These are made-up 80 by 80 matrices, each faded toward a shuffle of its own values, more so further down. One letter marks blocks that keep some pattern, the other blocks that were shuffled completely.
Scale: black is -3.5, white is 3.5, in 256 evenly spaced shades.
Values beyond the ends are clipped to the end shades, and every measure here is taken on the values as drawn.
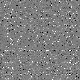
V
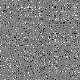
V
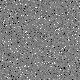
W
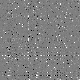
V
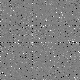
V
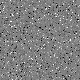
W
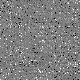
V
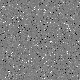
W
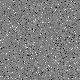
W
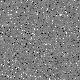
W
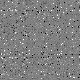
V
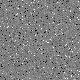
W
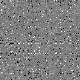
V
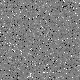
W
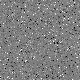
W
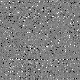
V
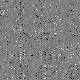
V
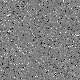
W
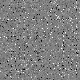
V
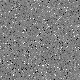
W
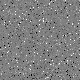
W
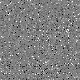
V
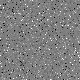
W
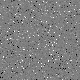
W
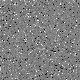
W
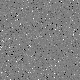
W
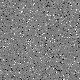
W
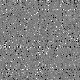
V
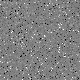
W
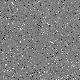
W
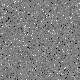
W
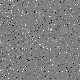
W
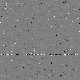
V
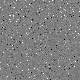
W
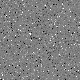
W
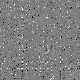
V
